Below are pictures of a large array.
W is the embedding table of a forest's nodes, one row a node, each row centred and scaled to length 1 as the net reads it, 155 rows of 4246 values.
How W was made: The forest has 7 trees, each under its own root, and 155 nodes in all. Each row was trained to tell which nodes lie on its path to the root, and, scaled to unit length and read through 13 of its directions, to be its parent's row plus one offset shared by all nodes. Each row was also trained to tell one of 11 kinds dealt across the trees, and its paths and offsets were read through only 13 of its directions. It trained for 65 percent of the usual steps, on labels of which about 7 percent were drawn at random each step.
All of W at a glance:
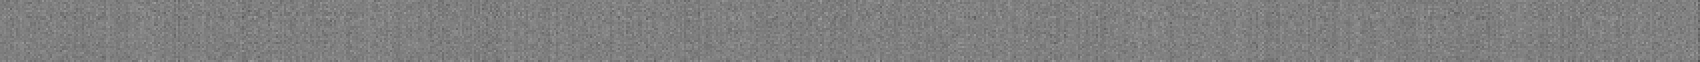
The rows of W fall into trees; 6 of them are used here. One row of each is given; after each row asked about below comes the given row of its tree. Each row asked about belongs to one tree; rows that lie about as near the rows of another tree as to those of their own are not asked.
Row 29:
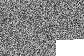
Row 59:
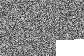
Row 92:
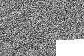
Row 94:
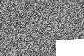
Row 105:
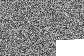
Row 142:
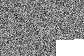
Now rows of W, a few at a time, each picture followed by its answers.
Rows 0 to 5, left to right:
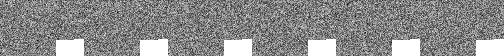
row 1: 92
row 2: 94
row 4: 29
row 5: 59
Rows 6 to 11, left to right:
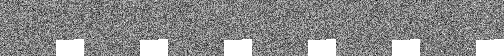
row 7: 142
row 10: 92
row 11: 105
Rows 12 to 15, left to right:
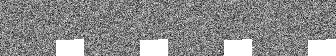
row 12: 105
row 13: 94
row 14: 59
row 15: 29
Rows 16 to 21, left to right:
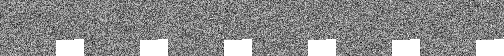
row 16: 94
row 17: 29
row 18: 142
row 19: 92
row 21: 94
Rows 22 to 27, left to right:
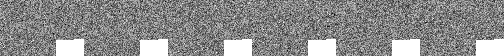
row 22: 142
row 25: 142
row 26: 94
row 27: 94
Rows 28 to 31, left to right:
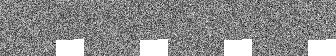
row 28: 59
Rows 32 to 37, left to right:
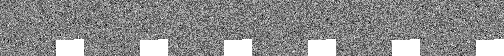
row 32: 92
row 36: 142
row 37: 94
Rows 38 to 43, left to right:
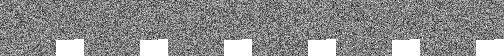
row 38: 94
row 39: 94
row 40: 142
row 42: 142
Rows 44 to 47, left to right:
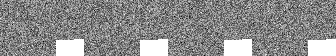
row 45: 142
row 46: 105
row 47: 92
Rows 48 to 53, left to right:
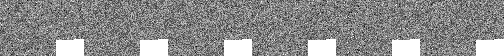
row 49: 105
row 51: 59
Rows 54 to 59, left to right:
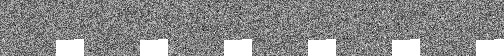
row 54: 105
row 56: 29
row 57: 29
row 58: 29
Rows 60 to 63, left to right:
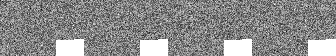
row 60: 92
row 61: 29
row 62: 59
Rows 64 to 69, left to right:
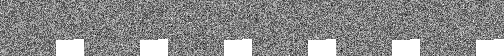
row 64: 142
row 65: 59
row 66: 142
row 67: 29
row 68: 59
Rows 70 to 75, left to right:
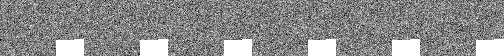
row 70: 92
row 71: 92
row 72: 105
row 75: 29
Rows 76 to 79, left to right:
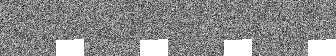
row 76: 142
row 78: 94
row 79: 142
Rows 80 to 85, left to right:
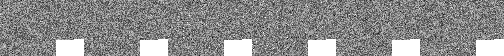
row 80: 29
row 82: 142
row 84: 105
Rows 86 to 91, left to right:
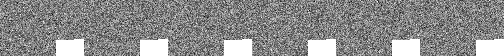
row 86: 105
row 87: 29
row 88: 94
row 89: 59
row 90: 142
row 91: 92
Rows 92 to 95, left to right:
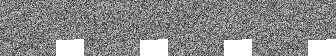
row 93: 29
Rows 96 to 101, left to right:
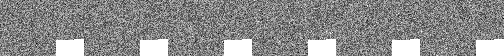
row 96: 105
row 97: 59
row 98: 142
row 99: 92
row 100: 59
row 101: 92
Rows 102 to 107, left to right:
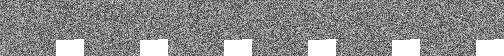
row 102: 59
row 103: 142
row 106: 105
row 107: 94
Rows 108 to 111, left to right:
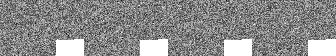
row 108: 94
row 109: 59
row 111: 142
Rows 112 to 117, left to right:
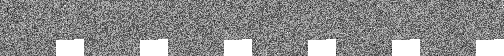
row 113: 29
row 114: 105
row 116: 105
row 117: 105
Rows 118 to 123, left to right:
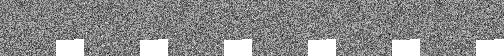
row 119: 105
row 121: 94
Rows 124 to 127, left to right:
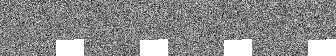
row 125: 105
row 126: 59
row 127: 94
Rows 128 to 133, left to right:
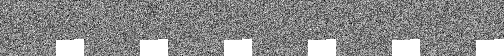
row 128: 29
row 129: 59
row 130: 94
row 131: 59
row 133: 94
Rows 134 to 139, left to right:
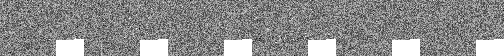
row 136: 105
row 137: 29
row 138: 29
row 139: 142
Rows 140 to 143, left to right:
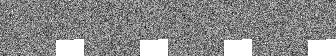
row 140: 59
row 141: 142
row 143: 94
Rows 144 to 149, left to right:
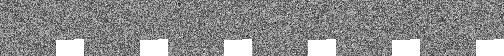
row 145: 142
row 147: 59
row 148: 92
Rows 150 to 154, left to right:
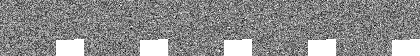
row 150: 142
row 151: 142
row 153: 29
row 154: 142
